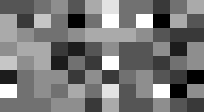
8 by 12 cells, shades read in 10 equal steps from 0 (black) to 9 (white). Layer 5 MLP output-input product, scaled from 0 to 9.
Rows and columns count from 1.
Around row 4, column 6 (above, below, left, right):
6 2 1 5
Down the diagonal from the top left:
3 2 4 2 4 5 8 3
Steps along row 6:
up up same down up down up up down down down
